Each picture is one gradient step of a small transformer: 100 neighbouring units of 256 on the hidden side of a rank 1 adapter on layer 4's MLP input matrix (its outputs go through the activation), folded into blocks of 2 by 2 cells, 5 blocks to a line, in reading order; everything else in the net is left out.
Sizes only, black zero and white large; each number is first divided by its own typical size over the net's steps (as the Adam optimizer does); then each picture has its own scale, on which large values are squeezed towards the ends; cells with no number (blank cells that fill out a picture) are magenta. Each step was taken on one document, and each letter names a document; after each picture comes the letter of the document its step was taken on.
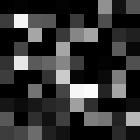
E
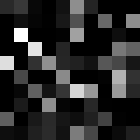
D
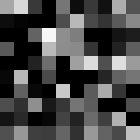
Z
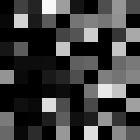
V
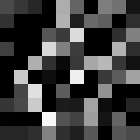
Z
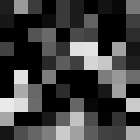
Z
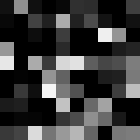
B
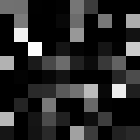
D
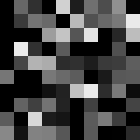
V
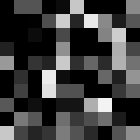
B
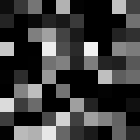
Z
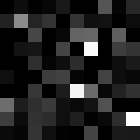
E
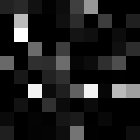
D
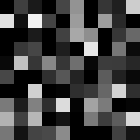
E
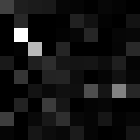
D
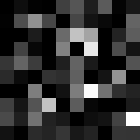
E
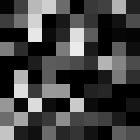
Z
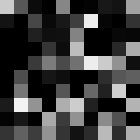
Z
